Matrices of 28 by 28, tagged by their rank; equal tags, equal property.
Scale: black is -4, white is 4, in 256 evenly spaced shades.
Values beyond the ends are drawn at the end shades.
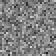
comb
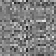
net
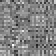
net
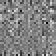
net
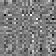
net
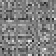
net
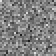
comb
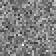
comb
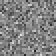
comb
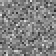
comb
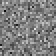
comb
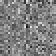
net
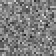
comb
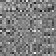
net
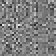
net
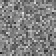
comb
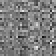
net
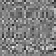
net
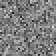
comb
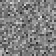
comb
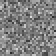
comb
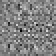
net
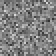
comb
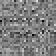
net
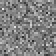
comb
